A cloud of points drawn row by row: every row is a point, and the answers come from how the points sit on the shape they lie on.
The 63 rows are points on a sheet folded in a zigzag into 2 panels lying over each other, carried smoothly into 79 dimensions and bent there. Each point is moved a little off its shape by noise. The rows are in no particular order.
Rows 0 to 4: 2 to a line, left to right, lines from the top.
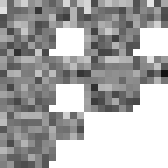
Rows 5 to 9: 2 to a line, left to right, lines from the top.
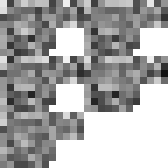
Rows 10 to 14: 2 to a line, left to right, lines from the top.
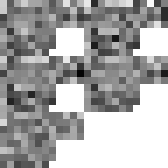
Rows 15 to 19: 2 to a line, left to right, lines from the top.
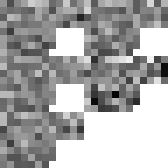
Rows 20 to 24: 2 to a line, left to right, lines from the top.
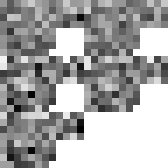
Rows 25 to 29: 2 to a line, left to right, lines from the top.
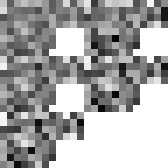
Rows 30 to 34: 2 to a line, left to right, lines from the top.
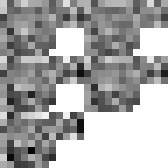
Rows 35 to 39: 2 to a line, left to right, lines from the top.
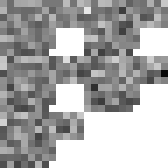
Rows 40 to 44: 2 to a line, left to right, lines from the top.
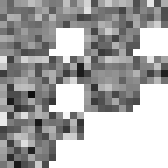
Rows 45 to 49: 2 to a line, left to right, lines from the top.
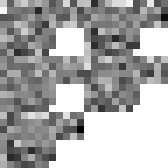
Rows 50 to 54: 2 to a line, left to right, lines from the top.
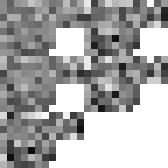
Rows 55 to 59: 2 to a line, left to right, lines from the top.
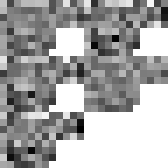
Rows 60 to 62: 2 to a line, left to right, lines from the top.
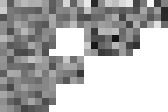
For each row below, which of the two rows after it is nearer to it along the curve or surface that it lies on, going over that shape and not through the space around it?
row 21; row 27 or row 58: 27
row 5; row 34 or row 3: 34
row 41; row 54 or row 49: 54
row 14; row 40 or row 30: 40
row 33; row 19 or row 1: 19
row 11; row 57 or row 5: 5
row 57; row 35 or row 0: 0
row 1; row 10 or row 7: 7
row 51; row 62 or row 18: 18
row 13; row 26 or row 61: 26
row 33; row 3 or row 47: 3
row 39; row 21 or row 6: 21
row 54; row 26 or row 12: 26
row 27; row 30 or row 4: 4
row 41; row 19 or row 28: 28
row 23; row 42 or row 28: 28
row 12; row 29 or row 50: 29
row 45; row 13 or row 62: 62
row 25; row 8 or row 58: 58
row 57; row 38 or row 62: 38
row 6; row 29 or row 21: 29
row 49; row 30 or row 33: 33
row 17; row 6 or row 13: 6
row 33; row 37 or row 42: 42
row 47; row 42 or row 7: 7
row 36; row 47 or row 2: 47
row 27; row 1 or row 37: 1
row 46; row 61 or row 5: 61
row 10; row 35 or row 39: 39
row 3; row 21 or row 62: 21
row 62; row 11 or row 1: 1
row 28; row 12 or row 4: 12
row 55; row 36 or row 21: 36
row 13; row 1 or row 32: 32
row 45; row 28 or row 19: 28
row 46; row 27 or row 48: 27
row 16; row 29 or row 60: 60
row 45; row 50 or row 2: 50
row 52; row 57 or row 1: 57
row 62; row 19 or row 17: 17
